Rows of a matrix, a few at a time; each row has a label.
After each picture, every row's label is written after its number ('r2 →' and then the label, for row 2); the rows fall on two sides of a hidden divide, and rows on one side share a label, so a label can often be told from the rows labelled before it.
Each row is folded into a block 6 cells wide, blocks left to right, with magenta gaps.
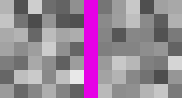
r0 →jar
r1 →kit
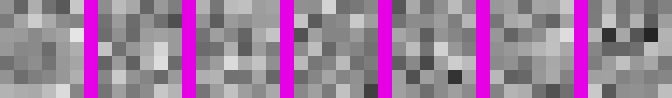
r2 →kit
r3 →kit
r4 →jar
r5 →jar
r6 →kit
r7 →kit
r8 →kit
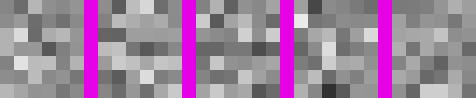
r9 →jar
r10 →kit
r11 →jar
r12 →jar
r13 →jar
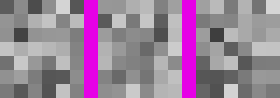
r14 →kit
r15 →kit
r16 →kit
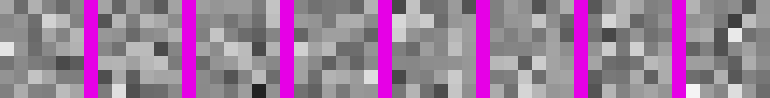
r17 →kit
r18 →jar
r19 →jar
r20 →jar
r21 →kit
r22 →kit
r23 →kit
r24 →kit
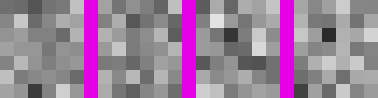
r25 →kit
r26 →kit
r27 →kit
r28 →jar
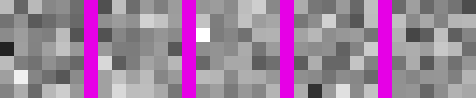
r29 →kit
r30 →kit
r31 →jar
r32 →kit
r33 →kit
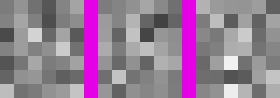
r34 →kit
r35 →kit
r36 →jar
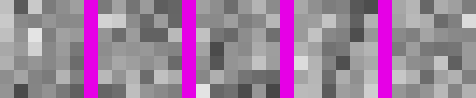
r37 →jar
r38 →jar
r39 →kit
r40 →kit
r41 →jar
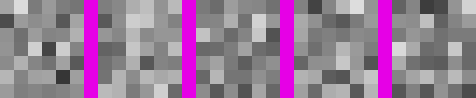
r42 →kit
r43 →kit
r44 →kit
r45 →jar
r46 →kit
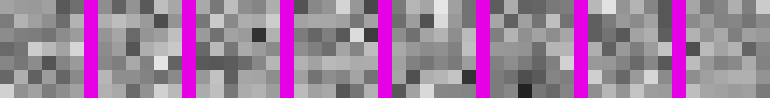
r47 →kit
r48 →kit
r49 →kit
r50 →kit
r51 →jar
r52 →kit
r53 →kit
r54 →jar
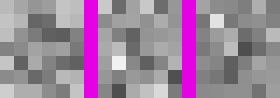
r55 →jar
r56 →kit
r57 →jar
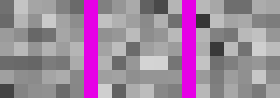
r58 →kit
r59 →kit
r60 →kit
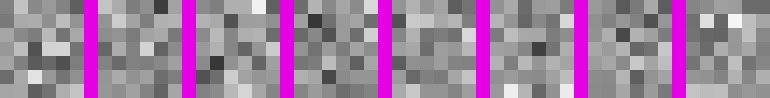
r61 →kit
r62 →kit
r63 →jar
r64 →jar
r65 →kit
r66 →jar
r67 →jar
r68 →kit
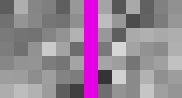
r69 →kit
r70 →jar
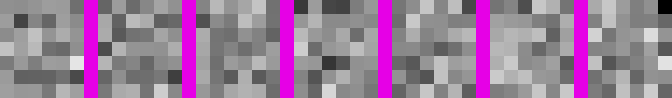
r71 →jar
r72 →kit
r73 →kit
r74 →kit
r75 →jar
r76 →jar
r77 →kit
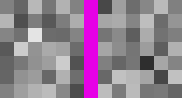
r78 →jar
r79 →kit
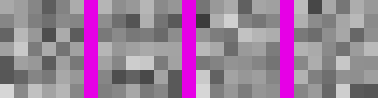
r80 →kit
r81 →jar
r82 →kit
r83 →jar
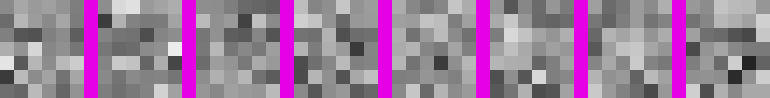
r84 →kit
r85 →kit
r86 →kit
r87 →jar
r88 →kit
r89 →jar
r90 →jar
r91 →jar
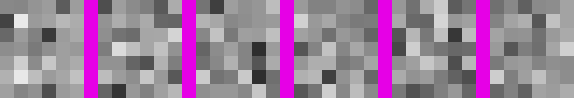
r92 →kit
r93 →kit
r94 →jar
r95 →jar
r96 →jar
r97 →kit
